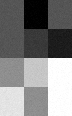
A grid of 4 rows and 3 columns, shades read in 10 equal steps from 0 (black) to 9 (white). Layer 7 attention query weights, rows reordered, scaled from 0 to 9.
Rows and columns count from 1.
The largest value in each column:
8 7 9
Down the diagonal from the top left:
3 2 9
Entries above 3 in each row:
0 0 3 3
